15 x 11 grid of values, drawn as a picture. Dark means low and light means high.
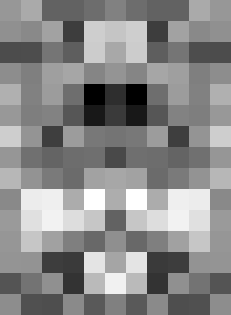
Odd rows or columns: none. Roughest part: bottom middle. Slope: none. Seam: none. Histogram: bell-shaped. Mirror symmetry: left to right.
